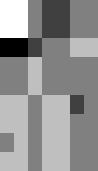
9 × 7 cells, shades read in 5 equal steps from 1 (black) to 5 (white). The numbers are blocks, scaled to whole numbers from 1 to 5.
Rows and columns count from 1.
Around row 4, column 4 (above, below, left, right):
3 3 4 3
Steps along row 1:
same down down same up same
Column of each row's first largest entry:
1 1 6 3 3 1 1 2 1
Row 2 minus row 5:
2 2 -1 -1 -1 0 0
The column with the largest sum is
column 2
